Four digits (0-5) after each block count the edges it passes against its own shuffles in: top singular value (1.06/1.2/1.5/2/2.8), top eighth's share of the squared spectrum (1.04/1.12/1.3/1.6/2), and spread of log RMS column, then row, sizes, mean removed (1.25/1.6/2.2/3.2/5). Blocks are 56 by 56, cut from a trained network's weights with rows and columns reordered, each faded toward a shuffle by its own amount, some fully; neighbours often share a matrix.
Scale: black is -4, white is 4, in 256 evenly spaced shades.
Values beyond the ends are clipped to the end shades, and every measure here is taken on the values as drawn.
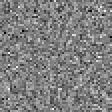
2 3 1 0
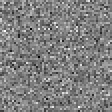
0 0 0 0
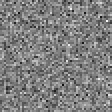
2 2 0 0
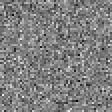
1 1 0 0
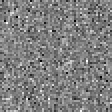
2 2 0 1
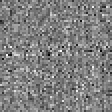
2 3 0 2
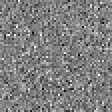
1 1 0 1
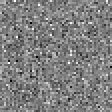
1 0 0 0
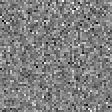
2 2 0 1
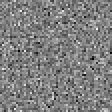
0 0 0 0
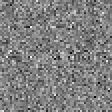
2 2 0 2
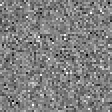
0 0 0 0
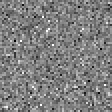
0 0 0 0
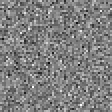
0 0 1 0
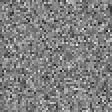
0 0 0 1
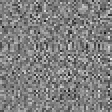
4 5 3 2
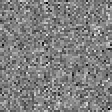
3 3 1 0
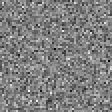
0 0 0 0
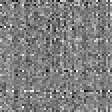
3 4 1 3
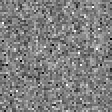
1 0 0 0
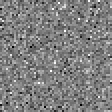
1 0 0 0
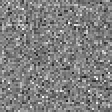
1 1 0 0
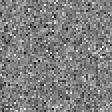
1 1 0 0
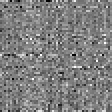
3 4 1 3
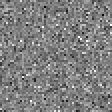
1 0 0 0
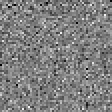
2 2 0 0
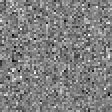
3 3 2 1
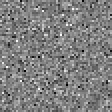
1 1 1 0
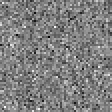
1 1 0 0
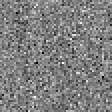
1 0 0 0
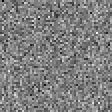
2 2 0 0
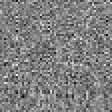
3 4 2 2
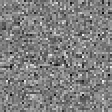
3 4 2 2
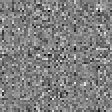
4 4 3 2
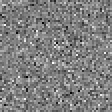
1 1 0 0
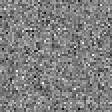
2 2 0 0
